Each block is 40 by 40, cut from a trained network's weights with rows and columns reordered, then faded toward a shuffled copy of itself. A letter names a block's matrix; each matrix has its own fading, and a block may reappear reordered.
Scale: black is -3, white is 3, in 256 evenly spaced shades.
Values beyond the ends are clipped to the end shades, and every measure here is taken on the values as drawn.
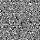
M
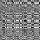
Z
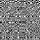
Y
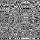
Y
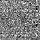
M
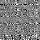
Y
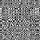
Y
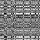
Z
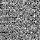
M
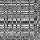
Z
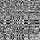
Z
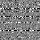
Y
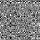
Y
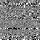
Y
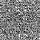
M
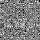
M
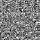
M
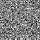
M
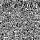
M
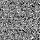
M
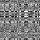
Z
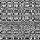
Z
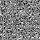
M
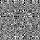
Y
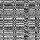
Z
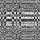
Z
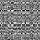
Z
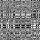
Z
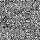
M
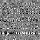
Y
